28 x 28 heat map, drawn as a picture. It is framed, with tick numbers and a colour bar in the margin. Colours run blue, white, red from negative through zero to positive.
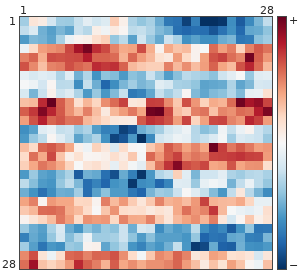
Streaks run across, left to right. Stripes running across repeat 5 times from top to bottom. The middle right is the ninth with the highest average. No overall slope runs across the table.
